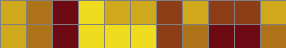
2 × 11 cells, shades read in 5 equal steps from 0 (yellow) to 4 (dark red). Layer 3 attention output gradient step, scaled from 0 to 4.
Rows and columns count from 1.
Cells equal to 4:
4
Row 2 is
1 2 4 0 0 0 3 2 4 4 2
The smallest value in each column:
1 2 4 0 0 0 3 1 3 3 1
